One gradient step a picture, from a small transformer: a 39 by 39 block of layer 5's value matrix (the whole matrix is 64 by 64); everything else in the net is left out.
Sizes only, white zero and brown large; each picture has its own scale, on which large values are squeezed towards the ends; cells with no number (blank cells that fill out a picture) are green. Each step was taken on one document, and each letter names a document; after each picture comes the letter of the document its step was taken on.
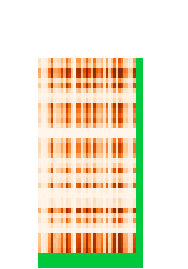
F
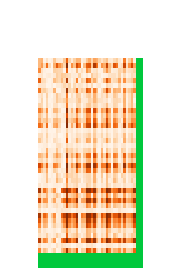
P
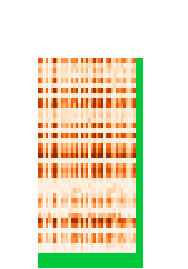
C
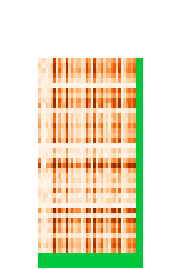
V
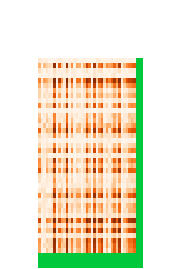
V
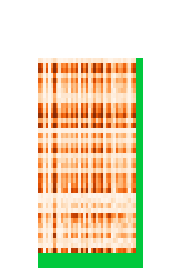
C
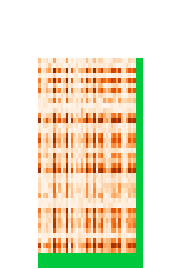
V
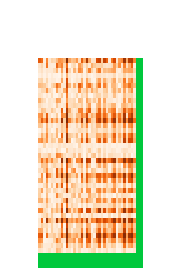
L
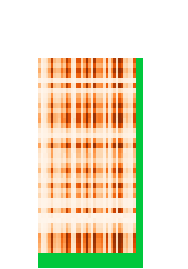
F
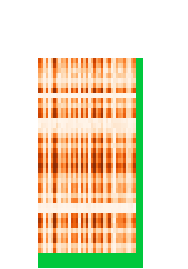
C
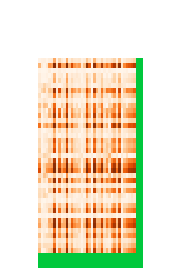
V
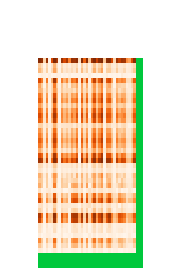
C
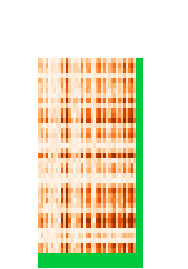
L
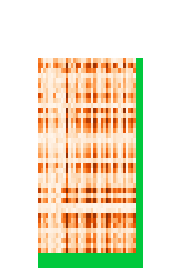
P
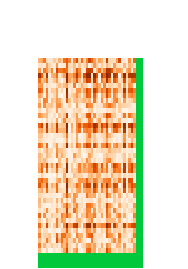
P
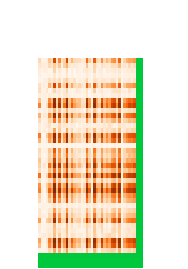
V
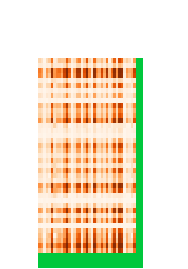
F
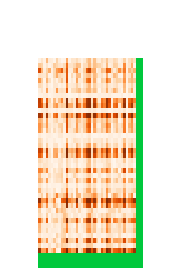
P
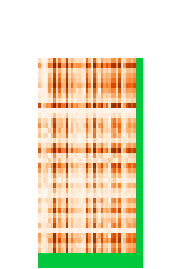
V
